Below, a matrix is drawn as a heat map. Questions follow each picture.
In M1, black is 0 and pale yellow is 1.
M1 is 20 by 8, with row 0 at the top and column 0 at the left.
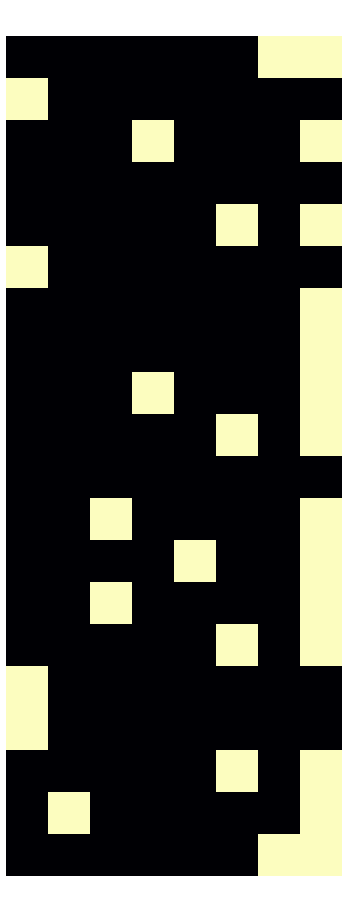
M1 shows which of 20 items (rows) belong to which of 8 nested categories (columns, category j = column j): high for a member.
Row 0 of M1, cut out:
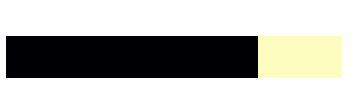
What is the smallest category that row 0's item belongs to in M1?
6
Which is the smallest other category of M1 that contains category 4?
7
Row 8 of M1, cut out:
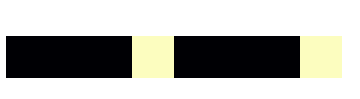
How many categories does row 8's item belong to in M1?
2
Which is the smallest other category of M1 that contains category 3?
7
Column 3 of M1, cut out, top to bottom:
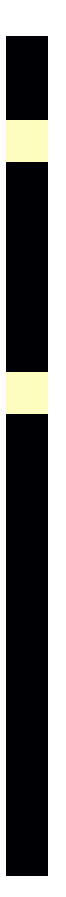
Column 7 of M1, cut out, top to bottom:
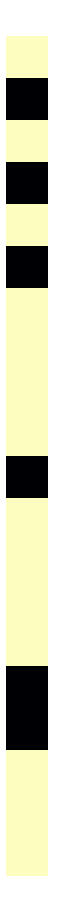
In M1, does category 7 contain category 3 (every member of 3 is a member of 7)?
yes
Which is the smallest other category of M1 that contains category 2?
7
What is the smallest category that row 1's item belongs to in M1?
0
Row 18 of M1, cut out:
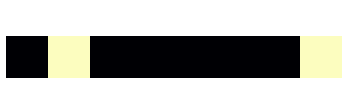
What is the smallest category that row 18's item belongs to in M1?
1
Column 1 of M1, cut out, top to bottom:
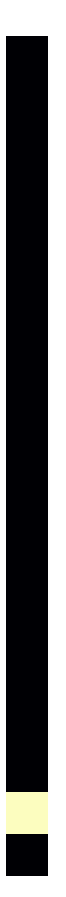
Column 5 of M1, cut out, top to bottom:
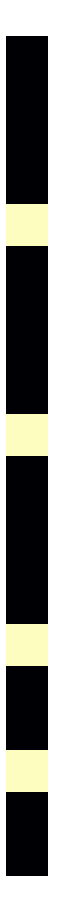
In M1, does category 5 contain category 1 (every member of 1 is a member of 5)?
no
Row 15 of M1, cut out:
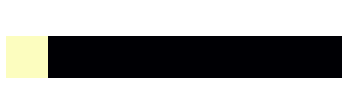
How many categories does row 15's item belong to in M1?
1
